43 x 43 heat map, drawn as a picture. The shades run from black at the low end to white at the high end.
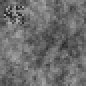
The histogram is bell-shaped. The top left is the roughest part. The field is mottled with small blotches. In the top left lies a patch that is rougher than the rest.
